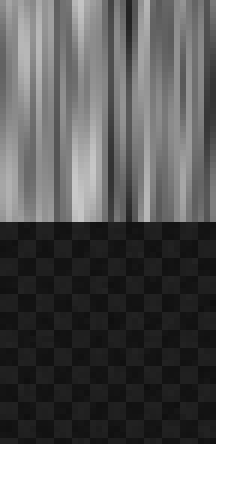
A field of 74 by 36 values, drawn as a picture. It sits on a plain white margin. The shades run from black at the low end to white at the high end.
It is made of 2 by 1 panels. Panel 1,1: middling, streaked downward, strong in contrast. Panel 2,1: very low, checkered, faint in contrast.
